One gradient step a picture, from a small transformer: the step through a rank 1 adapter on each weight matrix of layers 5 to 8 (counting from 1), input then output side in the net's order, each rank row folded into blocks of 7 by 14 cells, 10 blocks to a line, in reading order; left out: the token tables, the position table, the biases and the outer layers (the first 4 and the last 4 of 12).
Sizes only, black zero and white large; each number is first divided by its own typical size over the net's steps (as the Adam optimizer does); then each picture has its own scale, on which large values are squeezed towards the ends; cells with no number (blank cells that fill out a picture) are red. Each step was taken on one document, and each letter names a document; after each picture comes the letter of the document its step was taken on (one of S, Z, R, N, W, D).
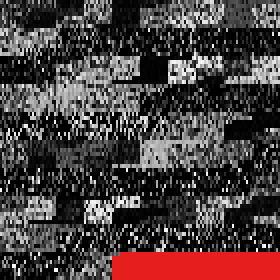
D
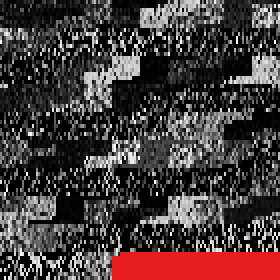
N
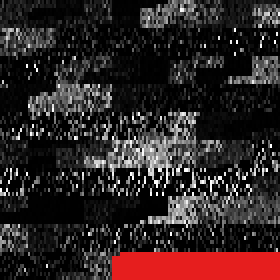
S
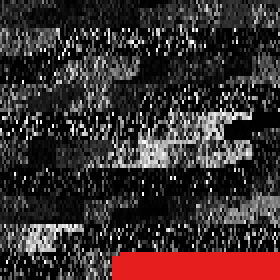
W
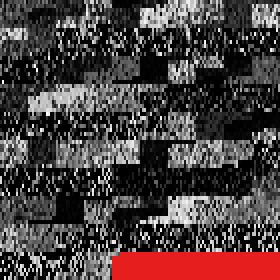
N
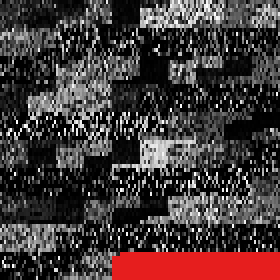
D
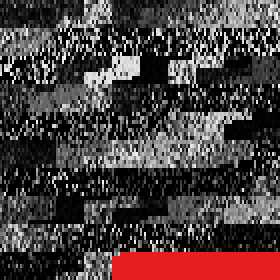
N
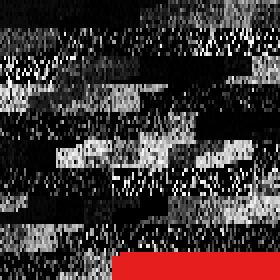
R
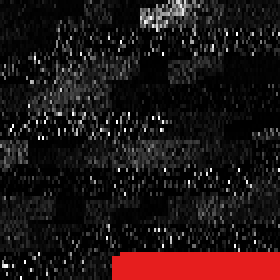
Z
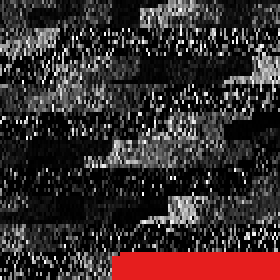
W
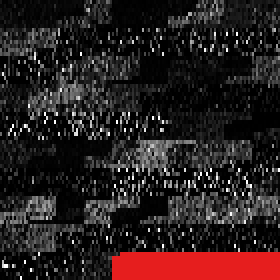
Z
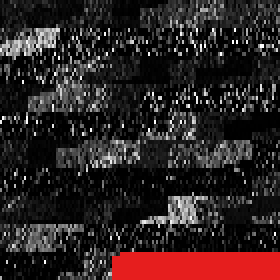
W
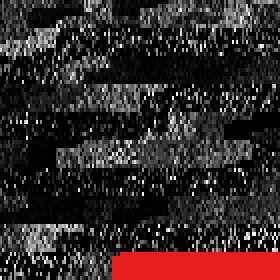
W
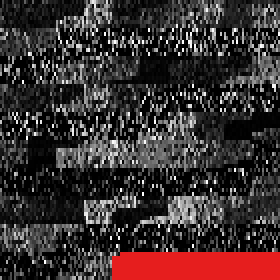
W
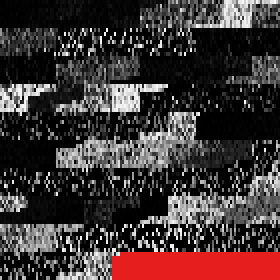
R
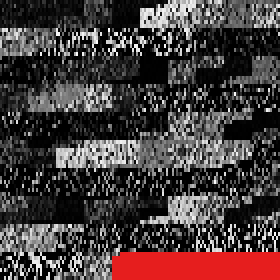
N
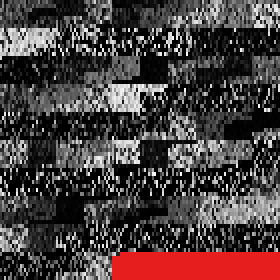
N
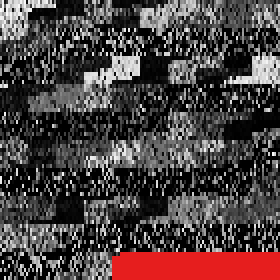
N
